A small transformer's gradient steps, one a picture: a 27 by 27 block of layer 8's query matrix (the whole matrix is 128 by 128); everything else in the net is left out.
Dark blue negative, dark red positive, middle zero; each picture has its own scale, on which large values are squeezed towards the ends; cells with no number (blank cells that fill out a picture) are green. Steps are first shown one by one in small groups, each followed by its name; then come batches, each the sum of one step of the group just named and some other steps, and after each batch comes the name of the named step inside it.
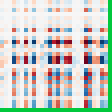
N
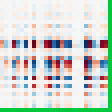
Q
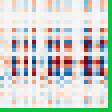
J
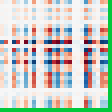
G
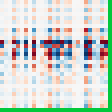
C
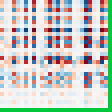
J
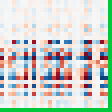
J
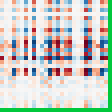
G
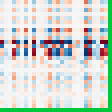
C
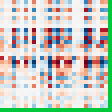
Q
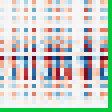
C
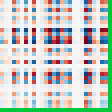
G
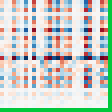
J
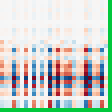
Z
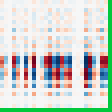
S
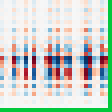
S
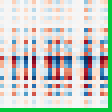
S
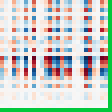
S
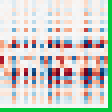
S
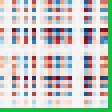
S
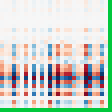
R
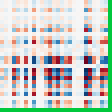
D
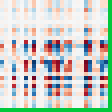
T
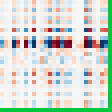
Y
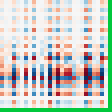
R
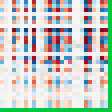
T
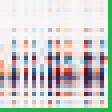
R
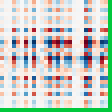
Y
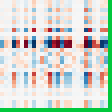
Y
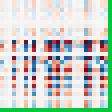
T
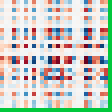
D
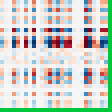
Y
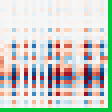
R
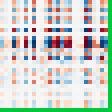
Y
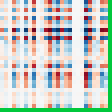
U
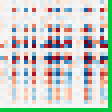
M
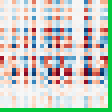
U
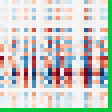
U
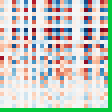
M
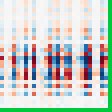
M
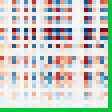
U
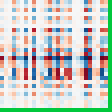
M
